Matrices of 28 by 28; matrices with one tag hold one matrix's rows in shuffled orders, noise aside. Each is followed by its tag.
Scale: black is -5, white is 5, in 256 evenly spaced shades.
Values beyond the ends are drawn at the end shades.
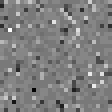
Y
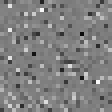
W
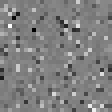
Y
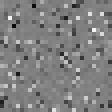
Y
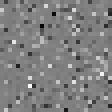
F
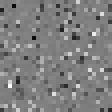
Y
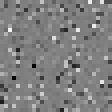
Y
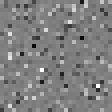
W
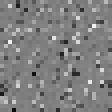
Y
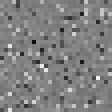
W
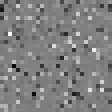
Y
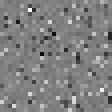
F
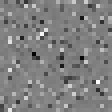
W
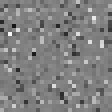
Y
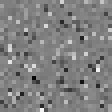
W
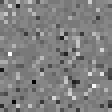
Y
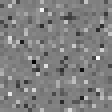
W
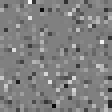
F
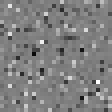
W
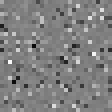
Y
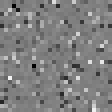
Y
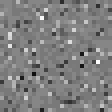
W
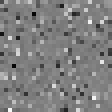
Y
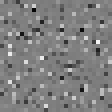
W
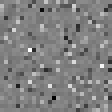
F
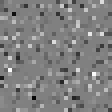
Y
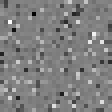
Y
